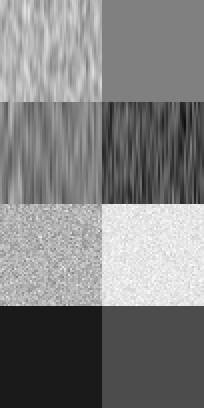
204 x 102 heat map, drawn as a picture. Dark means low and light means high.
It is made of 4 by 2 panels. Panel 1,1: high, streaked downward. Panel 1,2: middling, flat. Panel 2,1: middling, streaked downward. Panel 2,2: low, streaked downward. Panel 3,1: high, fine-grained. Panel 3,2: very high, fine-grained, faint in contrast. Panel 4,1: very low, flat. Panel 4,2: low, flat.
